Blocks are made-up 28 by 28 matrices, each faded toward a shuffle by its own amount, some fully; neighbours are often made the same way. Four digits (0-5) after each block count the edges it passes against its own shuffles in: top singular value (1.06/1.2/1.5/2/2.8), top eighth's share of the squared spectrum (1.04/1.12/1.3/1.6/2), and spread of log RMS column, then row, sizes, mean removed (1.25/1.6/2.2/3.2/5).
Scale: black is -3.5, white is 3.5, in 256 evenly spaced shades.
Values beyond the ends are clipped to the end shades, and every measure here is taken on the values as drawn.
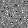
0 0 0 0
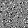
2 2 0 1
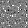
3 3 1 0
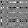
4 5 2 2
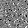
2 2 0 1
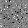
2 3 0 1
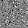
2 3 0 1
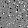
0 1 0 0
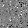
2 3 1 0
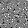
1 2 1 0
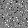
0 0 0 0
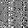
3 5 2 2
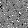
0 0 0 0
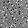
0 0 0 0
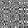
4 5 2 2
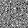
2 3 1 1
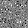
2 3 1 1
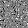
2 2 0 0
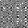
4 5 2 2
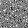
0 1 0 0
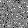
1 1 0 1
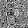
3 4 2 1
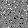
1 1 0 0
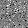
0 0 0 0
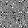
3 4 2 1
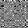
3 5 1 2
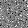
0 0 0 0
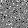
1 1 0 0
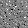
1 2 0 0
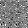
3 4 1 1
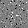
1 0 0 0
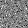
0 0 0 0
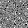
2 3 0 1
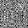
3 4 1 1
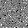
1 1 0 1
